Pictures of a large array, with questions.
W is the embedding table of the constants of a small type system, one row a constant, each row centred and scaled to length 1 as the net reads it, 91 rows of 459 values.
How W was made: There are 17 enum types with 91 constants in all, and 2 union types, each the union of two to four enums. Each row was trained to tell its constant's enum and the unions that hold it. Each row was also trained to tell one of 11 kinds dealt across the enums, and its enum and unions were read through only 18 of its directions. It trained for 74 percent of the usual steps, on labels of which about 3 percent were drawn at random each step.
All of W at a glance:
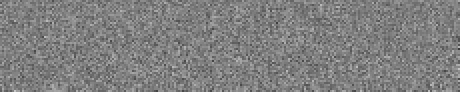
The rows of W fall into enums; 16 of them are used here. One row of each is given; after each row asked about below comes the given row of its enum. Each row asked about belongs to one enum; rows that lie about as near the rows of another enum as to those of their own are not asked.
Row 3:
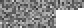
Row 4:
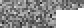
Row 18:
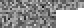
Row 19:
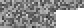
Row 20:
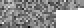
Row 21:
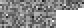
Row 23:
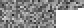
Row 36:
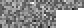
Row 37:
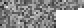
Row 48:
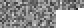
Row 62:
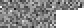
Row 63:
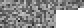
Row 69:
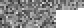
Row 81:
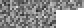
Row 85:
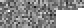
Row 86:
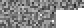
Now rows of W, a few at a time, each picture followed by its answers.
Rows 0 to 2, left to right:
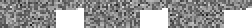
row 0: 20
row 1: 36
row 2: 63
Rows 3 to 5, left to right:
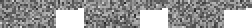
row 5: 48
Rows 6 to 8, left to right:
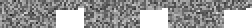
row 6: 19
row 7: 69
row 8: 48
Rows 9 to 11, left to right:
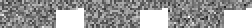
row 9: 85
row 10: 19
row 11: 19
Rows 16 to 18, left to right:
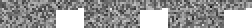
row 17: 69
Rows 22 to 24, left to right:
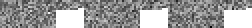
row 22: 36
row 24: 18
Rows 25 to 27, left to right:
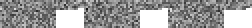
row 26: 62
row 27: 23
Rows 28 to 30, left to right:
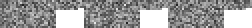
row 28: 23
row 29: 20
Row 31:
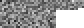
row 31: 37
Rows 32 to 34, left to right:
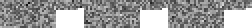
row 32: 3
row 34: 19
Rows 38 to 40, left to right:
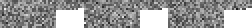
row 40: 81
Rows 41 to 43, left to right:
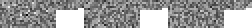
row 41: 4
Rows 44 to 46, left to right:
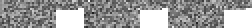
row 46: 23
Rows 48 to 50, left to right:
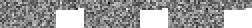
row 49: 85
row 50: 19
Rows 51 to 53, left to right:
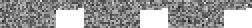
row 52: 81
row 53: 48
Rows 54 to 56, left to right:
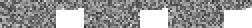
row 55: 86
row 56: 36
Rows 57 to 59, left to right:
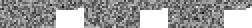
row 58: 36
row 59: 69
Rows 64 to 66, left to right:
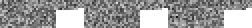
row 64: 85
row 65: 18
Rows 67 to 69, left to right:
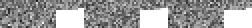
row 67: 69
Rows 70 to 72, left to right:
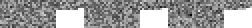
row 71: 3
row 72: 23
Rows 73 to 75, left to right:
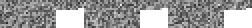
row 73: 85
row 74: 69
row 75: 36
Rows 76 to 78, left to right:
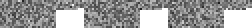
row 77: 48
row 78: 81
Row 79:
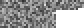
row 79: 62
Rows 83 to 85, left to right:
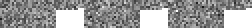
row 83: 81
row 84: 18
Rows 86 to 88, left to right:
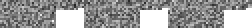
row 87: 81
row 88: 86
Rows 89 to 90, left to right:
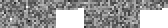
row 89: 48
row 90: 86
